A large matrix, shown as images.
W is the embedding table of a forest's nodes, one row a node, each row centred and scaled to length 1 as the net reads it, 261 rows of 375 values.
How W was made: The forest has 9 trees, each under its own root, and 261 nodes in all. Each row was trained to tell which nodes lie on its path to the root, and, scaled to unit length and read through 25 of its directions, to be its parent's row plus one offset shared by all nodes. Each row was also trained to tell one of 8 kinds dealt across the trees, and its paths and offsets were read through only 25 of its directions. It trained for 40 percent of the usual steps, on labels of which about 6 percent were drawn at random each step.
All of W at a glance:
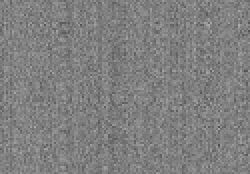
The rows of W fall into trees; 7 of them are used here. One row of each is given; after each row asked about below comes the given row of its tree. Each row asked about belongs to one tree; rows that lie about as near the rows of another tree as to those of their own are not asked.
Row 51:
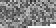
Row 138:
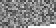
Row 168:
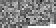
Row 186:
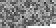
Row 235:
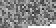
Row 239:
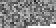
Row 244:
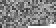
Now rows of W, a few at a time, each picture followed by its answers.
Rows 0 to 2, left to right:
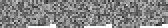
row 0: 244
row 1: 138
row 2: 51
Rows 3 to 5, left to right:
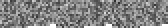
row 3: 186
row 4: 168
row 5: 138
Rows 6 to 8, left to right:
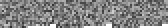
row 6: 51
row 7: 186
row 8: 186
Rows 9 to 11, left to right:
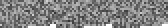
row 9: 239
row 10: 186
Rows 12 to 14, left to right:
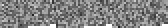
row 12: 51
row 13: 244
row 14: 138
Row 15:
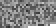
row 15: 244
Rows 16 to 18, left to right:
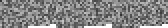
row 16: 239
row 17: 168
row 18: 51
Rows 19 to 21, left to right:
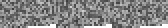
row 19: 244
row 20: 138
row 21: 244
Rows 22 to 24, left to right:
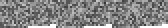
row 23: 239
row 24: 186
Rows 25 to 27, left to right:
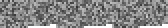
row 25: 51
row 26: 138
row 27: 186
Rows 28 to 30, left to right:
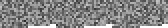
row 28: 239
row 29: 244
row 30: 239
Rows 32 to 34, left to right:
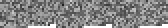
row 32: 235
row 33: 51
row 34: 51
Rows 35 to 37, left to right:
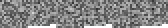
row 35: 186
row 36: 239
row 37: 168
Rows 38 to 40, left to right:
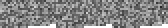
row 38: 168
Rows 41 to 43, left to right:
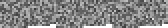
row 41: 239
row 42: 235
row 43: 186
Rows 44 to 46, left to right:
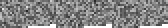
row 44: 138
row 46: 51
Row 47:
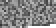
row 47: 244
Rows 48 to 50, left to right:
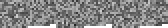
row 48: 51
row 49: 186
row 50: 51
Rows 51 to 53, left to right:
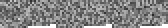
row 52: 51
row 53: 244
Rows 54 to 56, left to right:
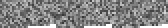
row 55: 51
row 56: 51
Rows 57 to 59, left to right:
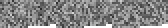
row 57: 239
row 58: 244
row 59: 235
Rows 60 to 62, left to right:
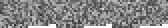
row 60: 239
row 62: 186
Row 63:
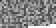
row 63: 239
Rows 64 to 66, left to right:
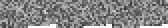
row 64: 186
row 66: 244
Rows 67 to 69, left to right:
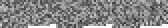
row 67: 235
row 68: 186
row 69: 239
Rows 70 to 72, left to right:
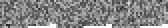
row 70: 244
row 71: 186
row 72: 138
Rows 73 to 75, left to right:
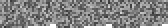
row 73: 186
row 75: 168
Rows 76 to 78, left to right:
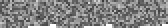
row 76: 51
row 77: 244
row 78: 186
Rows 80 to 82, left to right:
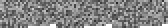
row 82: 186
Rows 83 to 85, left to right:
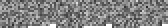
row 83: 168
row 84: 186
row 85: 186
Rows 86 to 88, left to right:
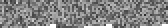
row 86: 138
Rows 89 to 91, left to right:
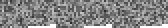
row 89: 138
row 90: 51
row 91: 138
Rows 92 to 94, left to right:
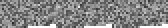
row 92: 239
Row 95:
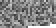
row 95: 244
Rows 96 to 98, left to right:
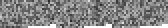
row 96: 138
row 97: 168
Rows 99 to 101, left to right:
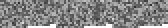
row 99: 235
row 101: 51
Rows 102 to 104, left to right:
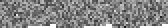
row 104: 186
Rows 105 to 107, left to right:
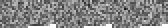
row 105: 244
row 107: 244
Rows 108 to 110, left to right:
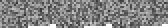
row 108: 239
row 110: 168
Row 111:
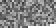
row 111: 244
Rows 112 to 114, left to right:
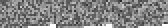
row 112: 168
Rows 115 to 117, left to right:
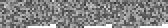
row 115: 186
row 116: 138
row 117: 235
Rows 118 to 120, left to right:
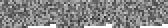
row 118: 51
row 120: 235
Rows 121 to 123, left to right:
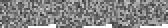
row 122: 51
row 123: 244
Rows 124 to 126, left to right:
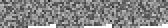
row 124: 138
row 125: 244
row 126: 244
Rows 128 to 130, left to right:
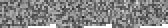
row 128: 244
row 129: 51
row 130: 244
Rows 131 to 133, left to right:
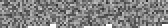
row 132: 244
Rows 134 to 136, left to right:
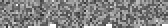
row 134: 168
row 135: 186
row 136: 244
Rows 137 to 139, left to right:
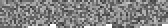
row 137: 51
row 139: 168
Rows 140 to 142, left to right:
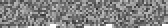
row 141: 239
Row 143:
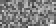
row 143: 138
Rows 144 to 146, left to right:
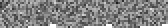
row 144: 244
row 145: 138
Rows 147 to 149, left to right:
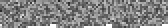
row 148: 244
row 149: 138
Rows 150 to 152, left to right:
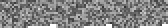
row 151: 51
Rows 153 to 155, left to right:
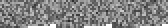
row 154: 186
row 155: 186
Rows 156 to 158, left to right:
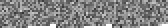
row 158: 244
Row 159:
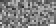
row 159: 138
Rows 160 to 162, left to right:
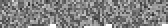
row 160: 244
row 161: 138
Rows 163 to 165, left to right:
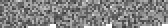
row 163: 51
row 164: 244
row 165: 186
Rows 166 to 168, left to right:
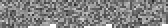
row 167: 138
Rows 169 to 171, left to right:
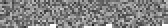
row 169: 51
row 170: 235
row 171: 186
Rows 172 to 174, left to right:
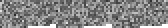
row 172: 239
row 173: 138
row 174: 168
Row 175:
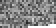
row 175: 239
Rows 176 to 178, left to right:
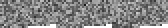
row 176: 51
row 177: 244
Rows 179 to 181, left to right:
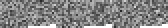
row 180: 51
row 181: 235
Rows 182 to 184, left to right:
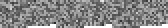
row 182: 51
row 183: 239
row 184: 51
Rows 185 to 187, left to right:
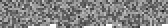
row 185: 138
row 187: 239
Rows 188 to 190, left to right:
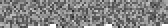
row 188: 239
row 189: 244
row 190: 138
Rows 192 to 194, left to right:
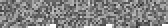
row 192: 51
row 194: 239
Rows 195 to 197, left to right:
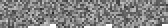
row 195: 186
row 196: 138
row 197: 51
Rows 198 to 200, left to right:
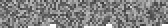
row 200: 51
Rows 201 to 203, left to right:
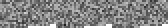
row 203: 168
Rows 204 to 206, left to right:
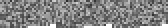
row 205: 186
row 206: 168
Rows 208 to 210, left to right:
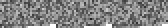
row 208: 186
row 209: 244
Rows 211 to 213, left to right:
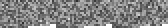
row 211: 51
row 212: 168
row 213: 186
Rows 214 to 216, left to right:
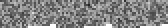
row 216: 51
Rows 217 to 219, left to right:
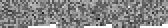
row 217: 51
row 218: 51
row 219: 186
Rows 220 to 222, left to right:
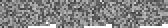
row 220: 138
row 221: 235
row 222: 186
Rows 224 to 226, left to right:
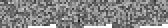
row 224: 138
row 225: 186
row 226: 168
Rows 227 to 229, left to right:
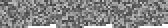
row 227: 244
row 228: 51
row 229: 51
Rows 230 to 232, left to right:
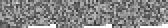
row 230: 138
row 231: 244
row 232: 244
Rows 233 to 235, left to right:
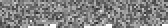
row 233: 244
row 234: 235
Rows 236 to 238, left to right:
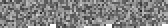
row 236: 244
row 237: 244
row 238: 186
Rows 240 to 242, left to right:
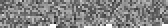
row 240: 239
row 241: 235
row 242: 244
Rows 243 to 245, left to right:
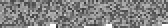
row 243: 186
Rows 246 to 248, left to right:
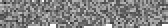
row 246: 186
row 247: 51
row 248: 51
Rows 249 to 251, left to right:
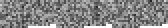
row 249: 186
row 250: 168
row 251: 186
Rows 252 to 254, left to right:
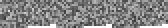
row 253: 244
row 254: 186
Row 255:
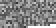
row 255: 51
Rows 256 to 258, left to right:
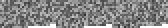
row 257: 138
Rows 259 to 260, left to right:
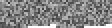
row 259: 186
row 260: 239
